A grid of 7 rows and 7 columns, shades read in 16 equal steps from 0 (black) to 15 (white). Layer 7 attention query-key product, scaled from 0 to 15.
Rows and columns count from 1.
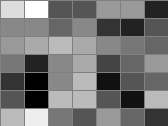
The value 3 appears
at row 2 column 5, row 5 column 1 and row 7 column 7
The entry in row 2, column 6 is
2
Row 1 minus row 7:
2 1 -2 0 0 3 -1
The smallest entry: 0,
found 2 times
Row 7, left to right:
11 14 7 5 9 6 3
